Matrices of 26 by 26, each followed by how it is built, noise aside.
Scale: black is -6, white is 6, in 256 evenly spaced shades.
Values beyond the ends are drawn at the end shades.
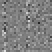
uneven columns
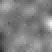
smooth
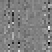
uneven columns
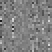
uneven columns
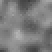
smooth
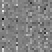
uneven columns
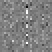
uneven columns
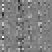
uneven columns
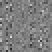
uneven columns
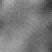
smooth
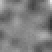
smooth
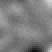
smooth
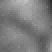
smooth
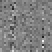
uneven columns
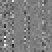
uneven columns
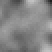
smooth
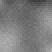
smooth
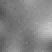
smooth
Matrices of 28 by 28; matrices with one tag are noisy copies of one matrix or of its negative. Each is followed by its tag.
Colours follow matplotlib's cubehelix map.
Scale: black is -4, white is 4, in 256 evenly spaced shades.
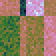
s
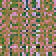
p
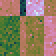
s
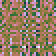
p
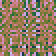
p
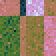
s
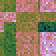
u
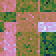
u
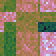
u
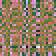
p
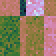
s
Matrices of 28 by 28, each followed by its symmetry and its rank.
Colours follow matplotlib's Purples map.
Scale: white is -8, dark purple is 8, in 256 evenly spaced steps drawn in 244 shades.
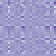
neither, rank two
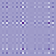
symmetric, rank one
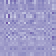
neither, rank three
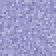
antisymmetric, full rank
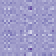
neither, rank three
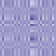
neither, rank one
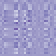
neither, rank two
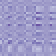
neither, rank two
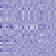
neither, rank three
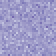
antisymmetric, full rank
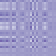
neither, rank one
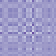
symmetric, rank one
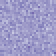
antisymmetric, full rank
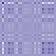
symmetric, rank one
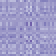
neither, rank two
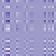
neither, rank one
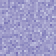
antisymmetric, full rank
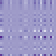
neither, rank one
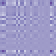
symmetric, rank one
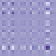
symmetric, rank one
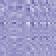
neither, rank three
